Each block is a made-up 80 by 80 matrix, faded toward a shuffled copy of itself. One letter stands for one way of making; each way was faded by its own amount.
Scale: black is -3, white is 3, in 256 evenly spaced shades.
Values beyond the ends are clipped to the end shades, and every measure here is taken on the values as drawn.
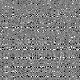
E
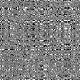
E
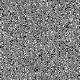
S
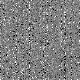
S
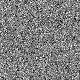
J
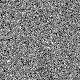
J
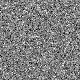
J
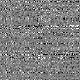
E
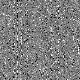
S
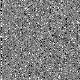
S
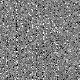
S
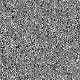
S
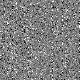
S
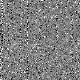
S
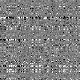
E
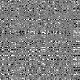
E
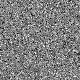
J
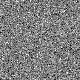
J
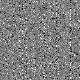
S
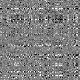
E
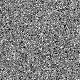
J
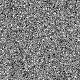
J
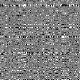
E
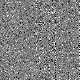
S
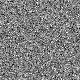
J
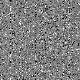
S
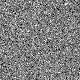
J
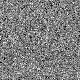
J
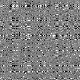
E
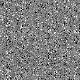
S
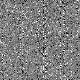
S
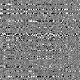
E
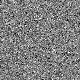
J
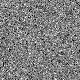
J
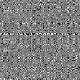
E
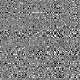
E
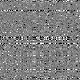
E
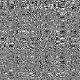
E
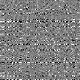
E
